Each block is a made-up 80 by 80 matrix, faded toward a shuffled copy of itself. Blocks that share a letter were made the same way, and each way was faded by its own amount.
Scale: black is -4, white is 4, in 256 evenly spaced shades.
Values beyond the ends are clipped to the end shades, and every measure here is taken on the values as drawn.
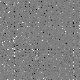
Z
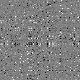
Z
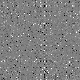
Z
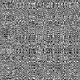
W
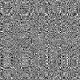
W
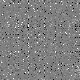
Z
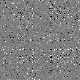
Z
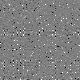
Z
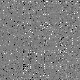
Z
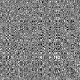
W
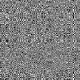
W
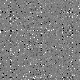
Z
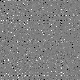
Z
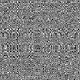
W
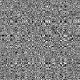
W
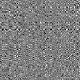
W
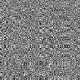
W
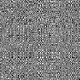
W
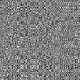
W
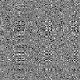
W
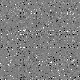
Z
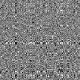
W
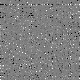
Z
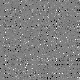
Z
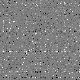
Z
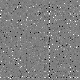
Z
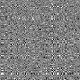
W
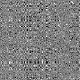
W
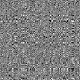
W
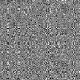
W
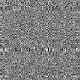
W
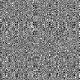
W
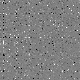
Z
